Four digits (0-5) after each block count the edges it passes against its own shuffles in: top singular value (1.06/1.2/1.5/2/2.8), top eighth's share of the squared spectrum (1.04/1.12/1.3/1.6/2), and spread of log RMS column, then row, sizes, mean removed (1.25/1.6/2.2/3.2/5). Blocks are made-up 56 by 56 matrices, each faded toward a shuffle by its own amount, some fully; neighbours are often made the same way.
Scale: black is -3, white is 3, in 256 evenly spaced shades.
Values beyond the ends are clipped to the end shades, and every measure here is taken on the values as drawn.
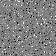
0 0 0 0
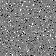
1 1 0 0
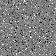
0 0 0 0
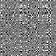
4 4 3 2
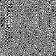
4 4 2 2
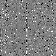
3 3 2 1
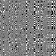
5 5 3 2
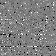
3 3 0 1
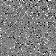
3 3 0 2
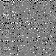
3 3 1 2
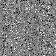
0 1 1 0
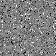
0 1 1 0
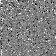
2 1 1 0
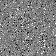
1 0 1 0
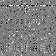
4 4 1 2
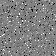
0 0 0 0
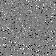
2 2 1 0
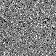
0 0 0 0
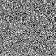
3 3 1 1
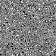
3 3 1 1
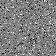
1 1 0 0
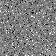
0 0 0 0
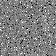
0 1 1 0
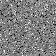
2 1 0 0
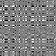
5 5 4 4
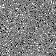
2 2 0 0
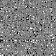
4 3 2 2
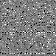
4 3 0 2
